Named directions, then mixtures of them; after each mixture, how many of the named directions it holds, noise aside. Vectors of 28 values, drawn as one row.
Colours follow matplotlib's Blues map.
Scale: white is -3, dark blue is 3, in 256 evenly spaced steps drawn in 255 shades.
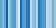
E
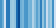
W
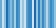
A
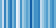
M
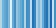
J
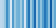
two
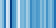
two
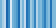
three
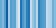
one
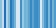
two
